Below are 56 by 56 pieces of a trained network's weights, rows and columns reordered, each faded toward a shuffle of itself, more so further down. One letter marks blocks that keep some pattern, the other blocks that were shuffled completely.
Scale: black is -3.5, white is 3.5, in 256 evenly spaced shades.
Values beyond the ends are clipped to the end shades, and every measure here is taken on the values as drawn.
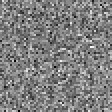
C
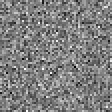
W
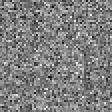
W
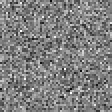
C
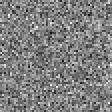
C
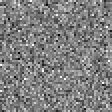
C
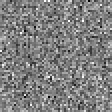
W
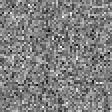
W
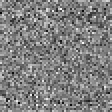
W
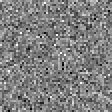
C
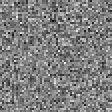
W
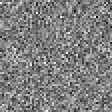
W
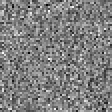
W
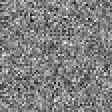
W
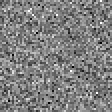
C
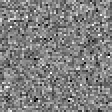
C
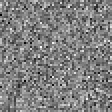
W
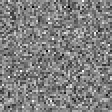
W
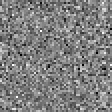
W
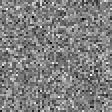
W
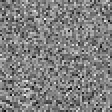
W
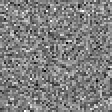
C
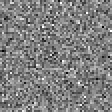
C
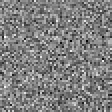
W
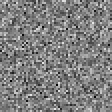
W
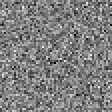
W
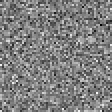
C
